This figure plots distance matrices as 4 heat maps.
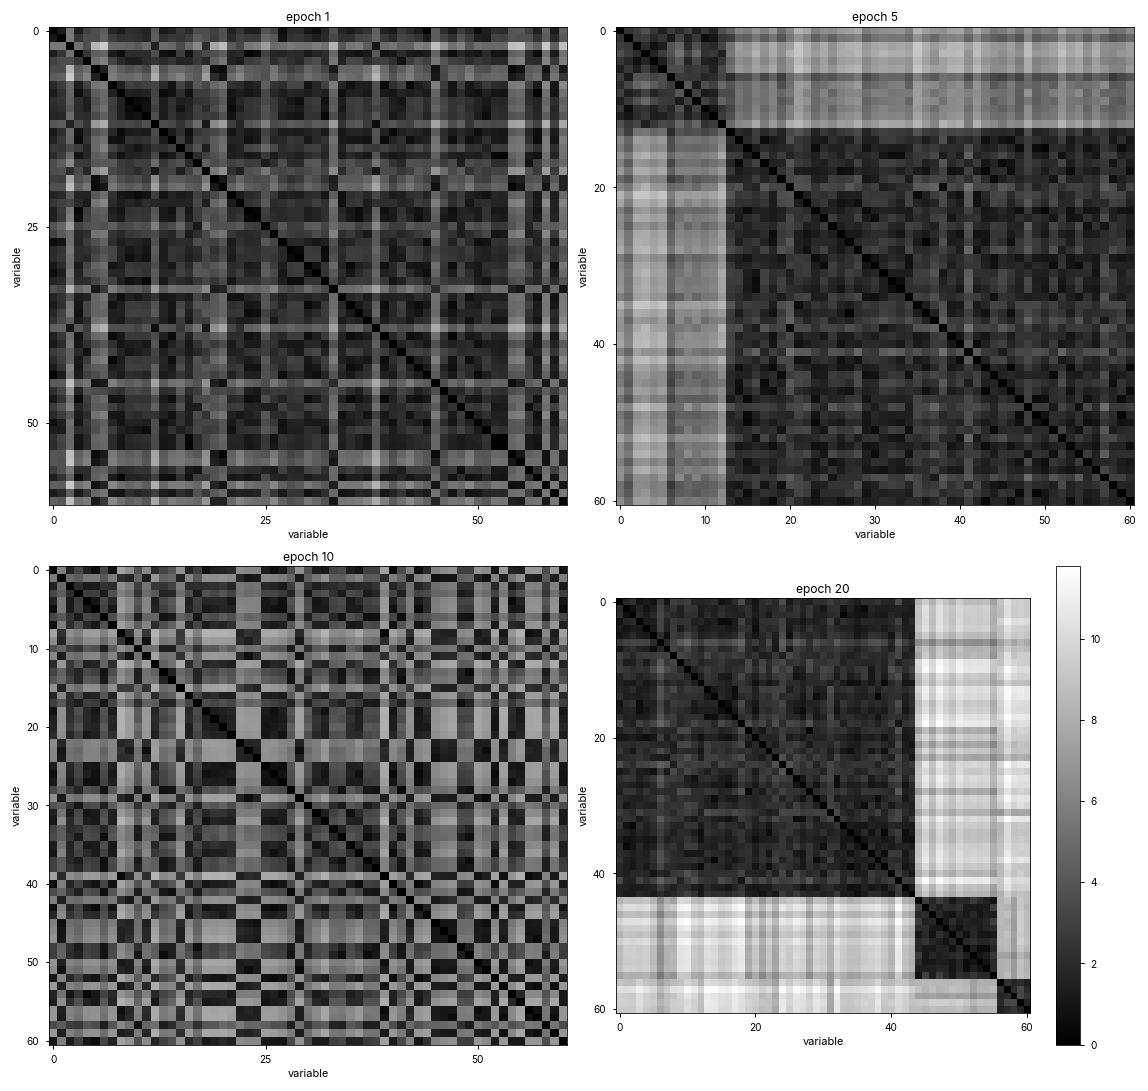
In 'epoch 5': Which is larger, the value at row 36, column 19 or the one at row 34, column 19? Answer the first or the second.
the first
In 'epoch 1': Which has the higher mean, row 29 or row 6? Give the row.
6
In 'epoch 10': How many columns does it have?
61
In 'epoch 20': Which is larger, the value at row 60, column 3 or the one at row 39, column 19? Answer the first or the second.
the first
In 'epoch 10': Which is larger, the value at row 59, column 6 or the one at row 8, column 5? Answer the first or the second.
the second
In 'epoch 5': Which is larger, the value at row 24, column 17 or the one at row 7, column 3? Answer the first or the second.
the second
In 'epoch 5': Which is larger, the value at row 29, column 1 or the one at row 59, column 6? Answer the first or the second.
the first
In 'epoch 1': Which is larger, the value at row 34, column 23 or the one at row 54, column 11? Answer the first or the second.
the second
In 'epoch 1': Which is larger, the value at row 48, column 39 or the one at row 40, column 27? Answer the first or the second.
the first
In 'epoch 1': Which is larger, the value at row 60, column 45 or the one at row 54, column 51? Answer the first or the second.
the second
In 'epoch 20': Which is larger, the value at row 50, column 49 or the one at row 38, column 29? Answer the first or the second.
the first
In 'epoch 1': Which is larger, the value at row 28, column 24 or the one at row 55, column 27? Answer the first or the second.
the second
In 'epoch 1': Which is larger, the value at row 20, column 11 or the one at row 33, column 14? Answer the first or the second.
the second
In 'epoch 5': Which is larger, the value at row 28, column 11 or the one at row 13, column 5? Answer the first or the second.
the first
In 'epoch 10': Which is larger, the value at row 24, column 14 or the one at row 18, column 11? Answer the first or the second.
the second
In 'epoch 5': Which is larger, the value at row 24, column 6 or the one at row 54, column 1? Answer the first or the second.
the second
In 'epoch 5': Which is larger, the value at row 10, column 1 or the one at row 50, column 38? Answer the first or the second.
the second
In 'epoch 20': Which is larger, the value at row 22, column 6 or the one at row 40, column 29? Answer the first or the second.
the first
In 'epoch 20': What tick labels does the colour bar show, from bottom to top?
0, 2, 4, 6, 8, 10
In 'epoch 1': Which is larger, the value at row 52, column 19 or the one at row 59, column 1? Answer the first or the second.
the first
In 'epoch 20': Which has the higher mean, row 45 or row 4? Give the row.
45
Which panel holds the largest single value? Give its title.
epoch 20
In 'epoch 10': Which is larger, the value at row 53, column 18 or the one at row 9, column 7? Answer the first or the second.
the first
